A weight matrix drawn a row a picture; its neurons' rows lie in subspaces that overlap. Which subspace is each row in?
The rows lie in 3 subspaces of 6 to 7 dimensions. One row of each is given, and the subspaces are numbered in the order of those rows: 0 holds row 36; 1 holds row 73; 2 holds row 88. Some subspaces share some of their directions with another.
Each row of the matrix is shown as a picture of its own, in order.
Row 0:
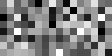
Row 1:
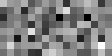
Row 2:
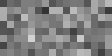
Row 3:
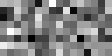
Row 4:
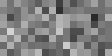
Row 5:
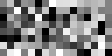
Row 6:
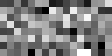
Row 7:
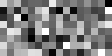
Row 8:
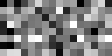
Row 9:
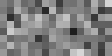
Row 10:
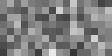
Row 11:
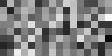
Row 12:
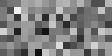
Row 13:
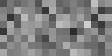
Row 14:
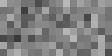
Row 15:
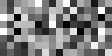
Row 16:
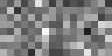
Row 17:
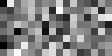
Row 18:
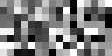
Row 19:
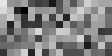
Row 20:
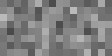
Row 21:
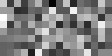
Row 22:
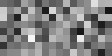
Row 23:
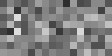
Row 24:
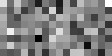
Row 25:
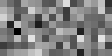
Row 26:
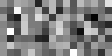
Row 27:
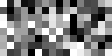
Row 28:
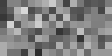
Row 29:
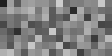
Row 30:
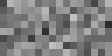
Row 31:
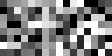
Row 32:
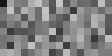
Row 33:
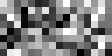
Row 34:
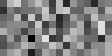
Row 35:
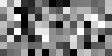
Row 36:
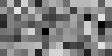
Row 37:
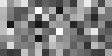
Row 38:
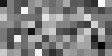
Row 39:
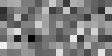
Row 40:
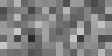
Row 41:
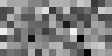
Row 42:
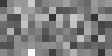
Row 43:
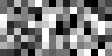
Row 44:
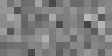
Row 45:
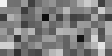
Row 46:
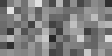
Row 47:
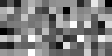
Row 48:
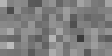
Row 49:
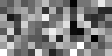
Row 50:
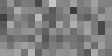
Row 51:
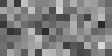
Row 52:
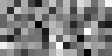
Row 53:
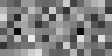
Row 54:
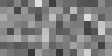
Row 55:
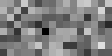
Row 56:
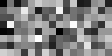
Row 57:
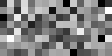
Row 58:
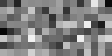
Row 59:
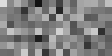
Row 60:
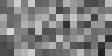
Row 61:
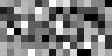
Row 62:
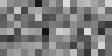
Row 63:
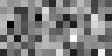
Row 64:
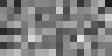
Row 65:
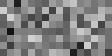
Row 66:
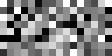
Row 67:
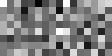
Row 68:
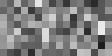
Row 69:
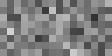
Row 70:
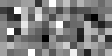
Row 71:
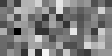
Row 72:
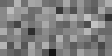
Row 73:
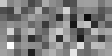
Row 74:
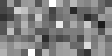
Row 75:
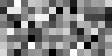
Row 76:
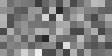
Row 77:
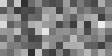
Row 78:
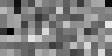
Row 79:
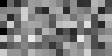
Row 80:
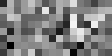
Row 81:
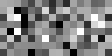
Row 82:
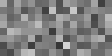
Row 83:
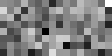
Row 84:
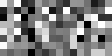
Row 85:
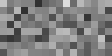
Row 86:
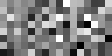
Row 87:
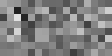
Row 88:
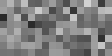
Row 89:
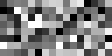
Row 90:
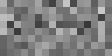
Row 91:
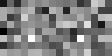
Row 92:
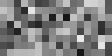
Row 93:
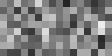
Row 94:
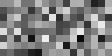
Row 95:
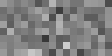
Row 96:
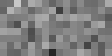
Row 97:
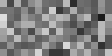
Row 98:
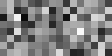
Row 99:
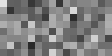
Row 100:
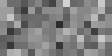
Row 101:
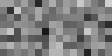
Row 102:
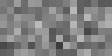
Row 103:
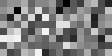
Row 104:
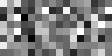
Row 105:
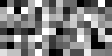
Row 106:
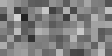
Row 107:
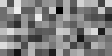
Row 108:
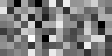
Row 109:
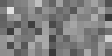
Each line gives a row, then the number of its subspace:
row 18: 1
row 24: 0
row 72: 1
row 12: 0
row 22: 0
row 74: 0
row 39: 2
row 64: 1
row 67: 2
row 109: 1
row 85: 2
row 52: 1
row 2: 0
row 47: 1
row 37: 2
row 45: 1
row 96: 1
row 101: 1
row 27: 1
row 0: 0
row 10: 1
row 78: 1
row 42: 1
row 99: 1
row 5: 2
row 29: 1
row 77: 2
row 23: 0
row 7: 0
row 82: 1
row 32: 1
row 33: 2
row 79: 0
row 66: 2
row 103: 2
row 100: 2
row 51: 0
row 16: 1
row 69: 0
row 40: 2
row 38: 1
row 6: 0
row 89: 2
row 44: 2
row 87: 2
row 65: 1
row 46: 1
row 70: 0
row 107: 1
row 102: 1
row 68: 2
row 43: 2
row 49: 1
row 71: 0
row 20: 2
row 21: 2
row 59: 0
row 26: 1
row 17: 1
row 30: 1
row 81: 0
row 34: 1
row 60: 1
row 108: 1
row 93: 2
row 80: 1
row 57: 2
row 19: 0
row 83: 0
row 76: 0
